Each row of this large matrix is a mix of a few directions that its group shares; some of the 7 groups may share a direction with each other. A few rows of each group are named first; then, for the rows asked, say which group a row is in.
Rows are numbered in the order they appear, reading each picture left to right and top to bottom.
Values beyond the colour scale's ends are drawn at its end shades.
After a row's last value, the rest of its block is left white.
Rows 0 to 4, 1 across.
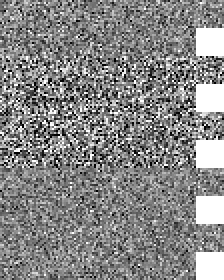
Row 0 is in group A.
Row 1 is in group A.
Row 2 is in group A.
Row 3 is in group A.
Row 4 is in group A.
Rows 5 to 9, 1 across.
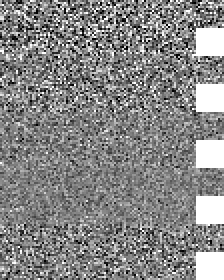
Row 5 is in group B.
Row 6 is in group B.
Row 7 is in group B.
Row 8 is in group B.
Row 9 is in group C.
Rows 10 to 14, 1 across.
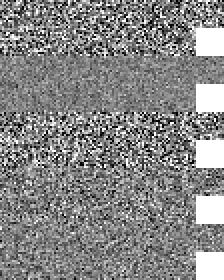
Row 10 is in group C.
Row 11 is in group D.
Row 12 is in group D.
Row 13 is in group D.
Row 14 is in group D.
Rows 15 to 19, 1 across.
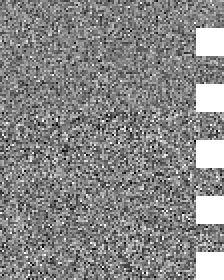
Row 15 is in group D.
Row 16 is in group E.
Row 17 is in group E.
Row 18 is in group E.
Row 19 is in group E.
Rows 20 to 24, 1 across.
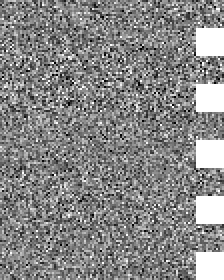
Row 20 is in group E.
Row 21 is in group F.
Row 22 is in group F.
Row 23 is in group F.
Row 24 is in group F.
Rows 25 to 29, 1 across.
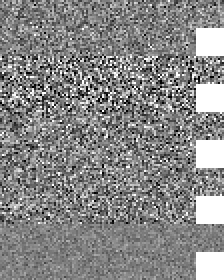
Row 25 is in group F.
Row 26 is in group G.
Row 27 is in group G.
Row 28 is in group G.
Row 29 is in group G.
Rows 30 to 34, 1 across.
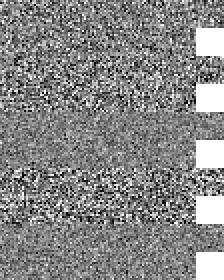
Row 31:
B
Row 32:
B
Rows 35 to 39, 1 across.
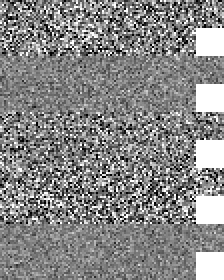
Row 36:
B
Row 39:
A
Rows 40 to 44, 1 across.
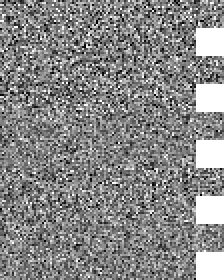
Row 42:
E
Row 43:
D
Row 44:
A
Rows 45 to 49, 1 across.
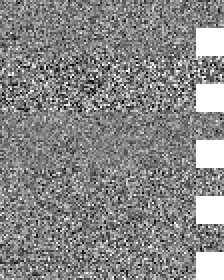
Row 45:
C
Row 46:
A
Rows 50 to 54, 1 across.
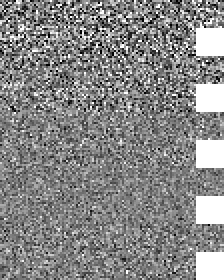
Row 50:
E
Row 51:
F
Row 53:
A
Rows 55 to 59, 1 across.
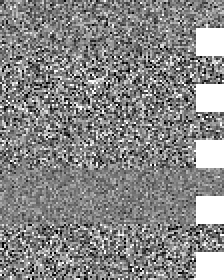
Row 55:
D
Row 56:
A
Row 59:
E
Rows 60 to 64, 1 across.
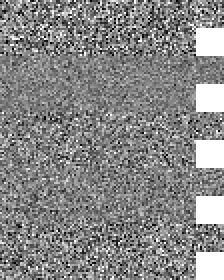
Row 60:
A
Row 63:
A
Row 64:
G
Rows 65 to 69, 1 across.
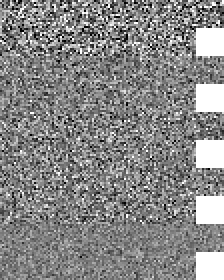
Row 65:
F
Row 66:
C
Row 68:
C
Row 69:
F
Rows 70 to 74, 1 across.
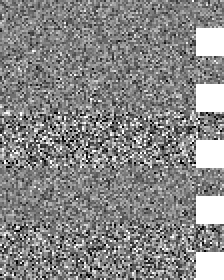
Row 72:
A
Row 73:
B
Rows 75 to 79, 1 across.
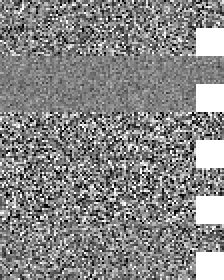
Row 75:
F
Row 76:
F
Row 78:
C
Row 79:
F
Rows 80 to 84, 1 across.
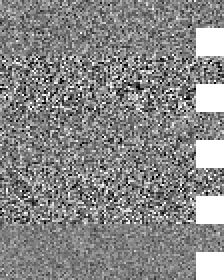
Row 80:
G
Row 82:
F
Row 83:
D
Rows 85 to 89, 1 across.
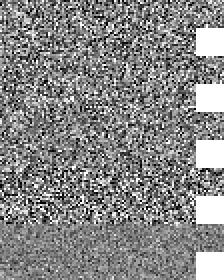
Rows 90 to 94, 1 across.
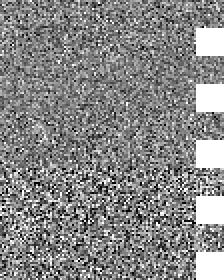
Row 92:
A
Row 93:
D
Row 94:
A
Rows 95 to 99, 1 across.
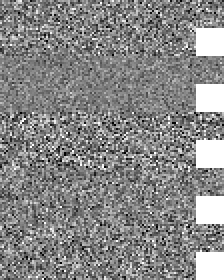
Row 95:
B
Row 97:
F
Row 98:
D
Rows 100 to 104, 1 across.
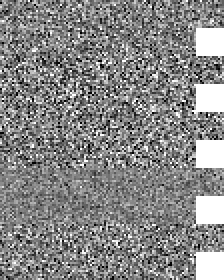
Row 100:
G
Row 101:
E
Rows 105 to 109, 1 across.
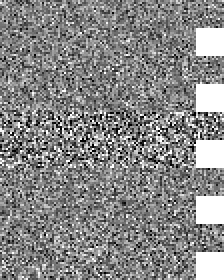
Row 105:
D
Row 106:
D
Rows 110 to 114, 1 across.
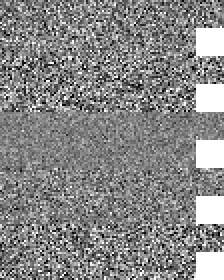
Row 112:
F
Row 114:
E
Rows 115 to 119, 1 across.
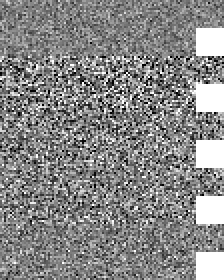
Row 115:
B
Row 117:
G
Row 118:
E
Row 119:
C
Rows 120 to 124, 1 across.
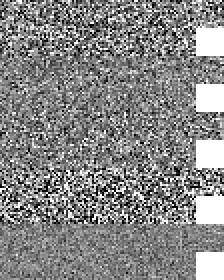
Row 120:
A
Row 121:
E
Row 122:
F
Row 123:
F
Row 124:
D
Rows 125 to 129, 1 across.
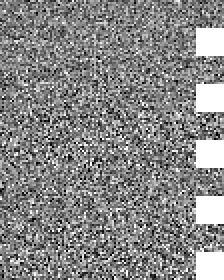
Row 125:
A
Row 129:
D
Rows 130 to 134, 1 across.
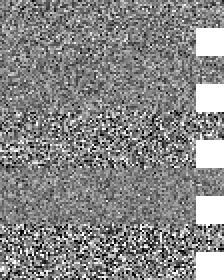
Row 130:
F
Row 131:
A
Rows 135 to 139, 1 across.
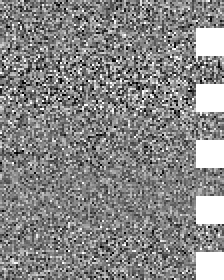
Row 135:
C
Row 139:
C
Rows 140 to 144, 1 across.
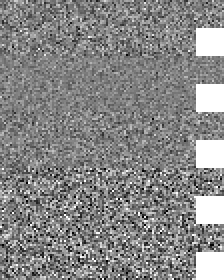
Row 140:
G
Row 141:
D
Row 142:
E
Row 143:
E
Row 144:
G
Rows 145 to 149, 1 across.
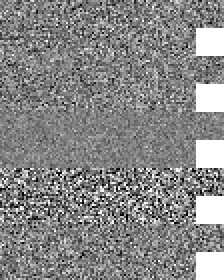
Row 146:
D
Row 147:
A
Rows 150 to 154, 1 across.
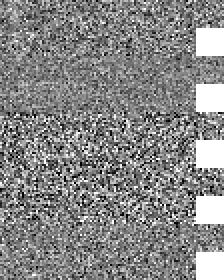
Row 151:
E
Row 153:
C
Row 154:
B
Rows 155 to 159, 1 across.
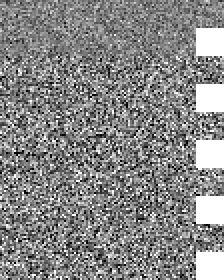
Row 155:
B
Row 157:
A
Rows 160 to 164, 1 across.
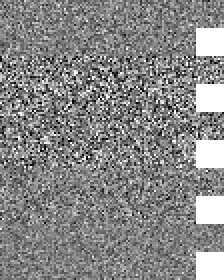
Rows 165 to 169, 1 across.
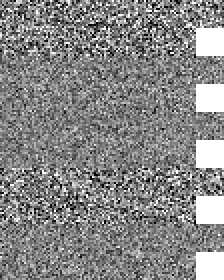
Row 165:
A
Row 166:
G
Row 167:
G
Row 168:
E
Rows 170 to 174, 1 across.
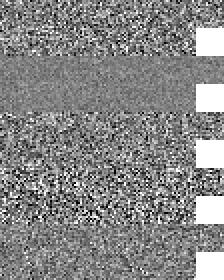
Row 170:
B
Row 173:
A
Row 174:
E
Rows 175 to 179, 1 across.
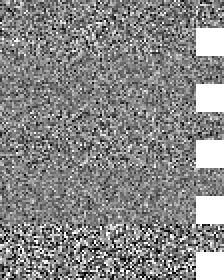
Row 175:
A
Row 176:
G
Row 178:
B
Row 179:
C
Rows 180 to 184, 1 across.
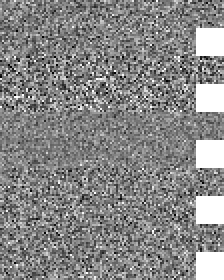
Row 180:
D
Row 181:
A
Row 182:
A
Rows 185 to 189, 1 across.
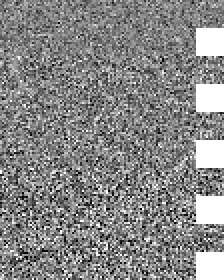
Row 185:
A
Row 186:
G
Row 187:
B
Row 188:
D
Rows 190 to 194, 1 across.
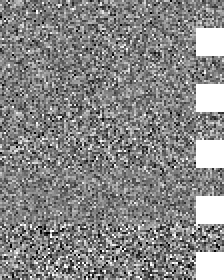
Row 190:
D
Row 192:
D
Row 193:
G
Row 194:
F
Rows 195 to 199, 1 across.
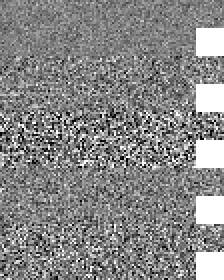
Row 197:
C
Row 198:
F
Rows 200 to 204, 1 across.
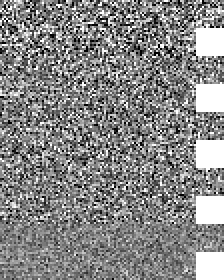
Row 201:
G
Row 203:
C
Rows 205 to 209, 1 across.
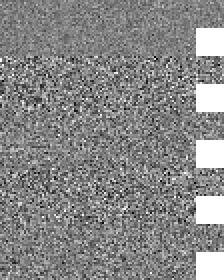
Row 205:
E
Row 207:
F
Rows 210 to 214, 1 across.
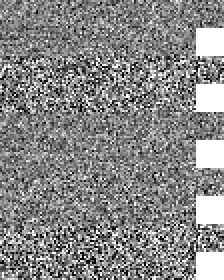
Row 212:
A
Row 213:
B
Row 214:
A
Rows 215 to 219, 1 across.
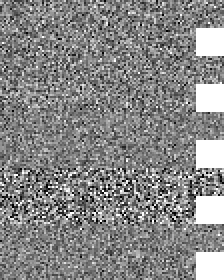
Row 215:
G
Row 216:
A
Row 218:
F
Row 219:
F
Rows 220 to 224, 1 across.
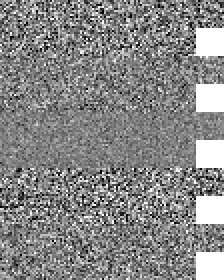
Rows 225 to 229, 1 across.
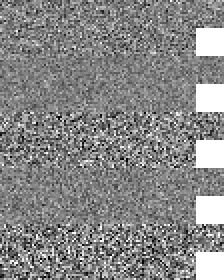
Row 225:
D
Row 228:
G
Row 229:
D
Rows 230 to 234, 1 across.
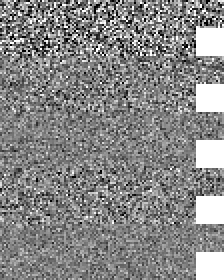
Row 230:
B
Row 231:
F
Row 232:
C
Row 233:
D
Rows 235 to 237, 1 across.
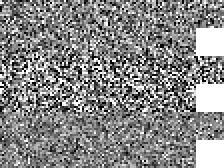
